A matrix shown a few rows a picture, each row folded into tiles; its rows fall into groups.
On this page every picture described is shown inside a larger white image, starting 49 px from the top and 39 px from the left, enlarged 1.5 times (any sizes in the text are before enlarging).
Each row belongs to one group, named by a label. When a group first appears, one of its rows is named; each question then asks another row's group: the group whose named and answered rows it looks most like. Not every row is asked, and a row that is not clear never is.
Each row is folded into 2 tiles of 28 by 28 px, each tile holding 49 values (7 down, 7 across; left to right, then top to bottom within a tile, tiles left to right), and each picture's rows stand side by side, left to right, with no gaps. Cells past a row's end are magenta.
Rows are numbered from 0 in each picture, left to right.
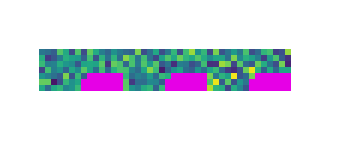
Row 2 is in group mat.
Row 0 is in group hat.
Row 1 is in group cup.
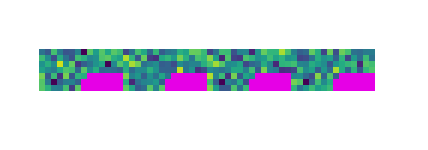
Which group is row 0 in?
cup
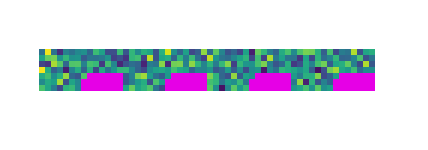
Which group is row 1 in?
mat
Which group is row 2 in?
hat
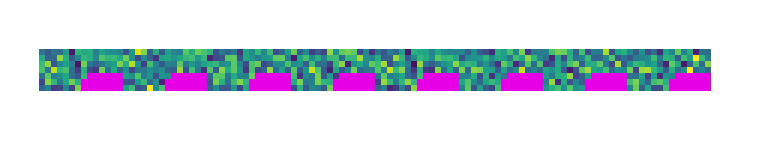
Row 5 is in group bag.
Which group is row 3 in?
bag
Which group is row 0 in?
bag
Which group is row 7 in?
bag
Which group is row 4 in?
bag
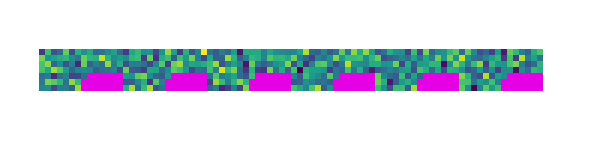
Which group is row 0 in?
bag
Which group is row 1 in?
mat
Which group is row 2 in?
bag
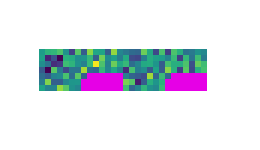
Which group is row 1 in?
hat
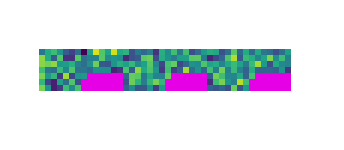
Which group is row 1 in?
bag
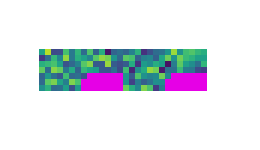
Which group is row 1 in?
cup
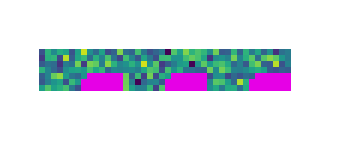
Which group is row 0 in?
mat
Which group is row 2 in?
bag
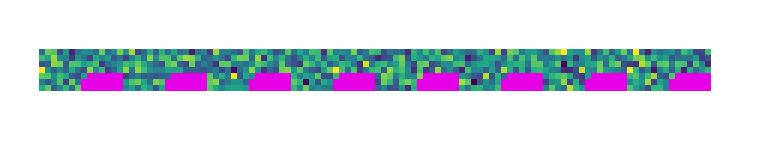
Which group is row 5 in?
hat
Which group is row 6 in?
mat
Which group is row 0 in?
mat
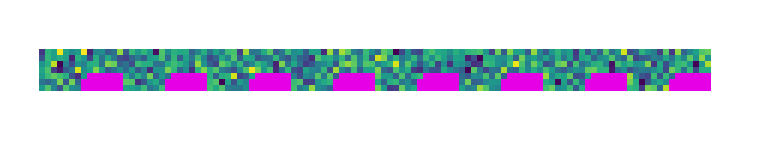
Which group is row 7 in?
hat
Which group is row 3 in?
hat
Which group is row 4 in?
cup
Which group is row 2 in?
mat
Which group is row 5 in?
hat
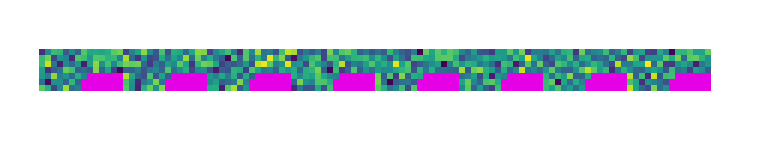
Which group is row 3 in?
bag
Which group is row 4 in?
cup
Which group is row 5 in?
bag
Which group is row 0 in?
cup
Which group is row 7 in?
cup
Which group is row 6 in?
mat
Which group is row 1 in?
hat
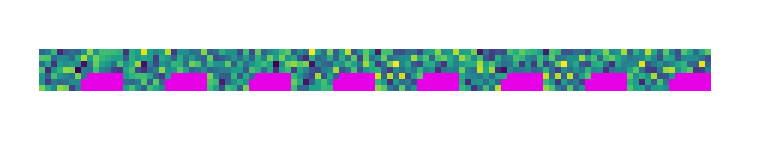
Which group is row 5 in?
cup
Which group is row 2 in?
hat
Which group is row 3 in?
hat
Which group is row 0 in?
cup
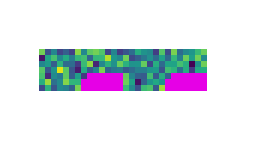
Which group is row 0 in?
bag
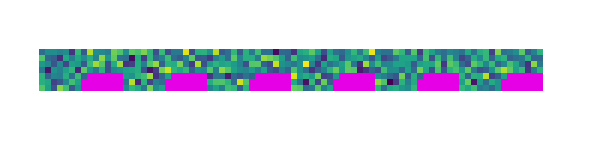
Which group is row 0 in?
hat
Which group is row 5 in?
mat
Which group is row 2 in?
bag
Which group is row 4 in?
hat
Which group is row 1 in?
mat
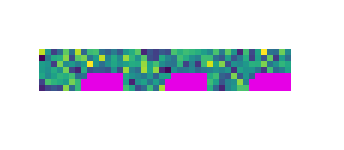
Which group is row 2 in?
hat
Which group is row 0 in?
bag
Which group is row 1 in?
cup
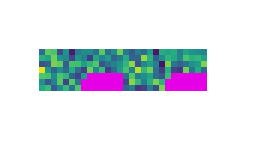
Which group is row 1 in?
bag
